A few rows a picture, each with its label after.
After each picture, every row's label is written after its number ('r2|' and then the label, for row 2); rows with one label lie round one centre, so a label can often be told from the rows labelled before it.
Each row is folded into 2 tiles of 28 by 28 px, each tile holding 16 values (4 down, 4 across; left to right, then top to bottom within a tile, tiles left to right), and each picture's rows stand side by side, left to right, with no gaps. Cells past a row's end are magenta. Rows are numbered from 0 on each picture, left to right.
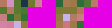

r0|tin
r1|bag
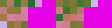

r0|bag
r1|bag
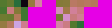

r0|tin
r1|bag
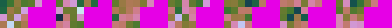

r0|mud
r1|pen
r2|bag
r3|bag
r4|tin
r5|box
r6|tin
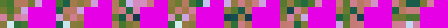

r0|mud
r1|mud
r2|box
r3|mud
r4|box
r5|bag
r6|box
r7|tin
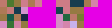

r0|box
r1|tin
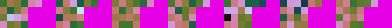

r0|bag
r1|pen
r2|bag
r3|bag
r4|pen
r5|pen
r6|bag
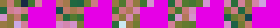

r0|tin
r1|tin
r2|mud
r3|bag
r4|box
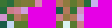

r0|mud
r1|mud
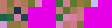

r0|box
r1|bag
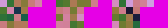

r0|box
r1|bag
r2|box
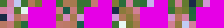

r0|pen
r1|bag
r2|mud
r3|tin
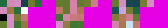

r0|pen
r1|bag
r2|tin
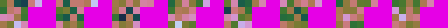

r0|tin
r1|box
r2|box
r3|mud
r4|tin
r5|box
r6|bag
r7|bag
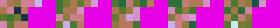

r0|box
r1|mud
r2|bag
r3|bag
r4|mud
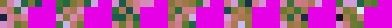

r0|pen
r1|mud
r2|box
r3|bag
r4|tin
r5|box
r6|pen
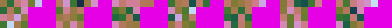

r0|mud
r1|tin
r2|box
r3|pen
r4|box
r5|tin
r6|box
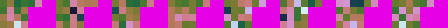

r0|tin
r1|box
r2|tin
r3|bag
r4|mud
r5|pen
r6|tin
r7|mud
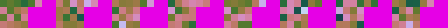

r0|bag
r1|box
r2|mud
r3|bag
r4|bag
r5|pen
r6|pen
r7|tin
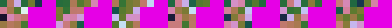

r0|pen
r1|bag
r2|mud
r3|pen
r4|pen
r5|pen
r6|tin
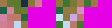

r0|tin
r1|mud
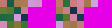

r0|box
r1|box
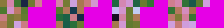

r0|tin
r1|box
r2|pen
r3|tin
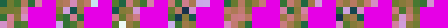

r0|bag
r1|box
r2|mud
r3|box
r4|bag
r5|bag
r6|box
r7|bag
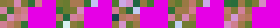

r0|bag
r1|mud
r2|pen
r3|mud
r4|bag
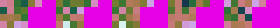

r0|tin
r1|mud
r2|mud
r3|tin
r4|box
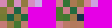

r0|box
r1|box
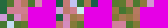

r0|mud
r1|pen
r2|bag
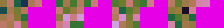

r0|tin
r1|bag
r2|bag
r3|box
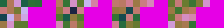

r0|pen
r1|box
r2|box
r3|bag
